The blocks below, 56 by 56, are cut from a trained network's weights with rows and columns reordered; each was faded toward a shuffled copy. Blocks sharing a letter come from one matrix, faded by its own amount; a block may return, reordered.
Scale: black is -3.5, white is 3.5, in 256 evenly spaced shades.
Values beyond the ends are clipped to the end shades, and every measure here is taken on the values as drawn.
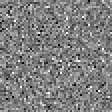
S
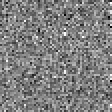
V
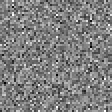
V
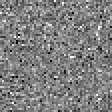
S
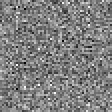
V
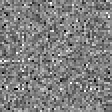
S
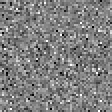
S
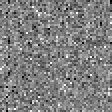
S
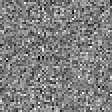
V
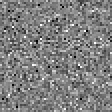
S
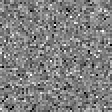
S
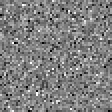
S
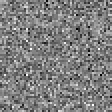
V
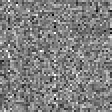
V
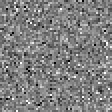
S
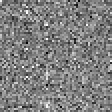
V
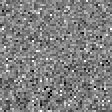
S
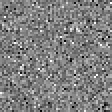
S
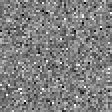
S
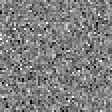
S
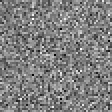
V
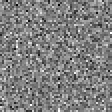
V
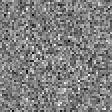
V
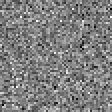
V
